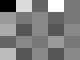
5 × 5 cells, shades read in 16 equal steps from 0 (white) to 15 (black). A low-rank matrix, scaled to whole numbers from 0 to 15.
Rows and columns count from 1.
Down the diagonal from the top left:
15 8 7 6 7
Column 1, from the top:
15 6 5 9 4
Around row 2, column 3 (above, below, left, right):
9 7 8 9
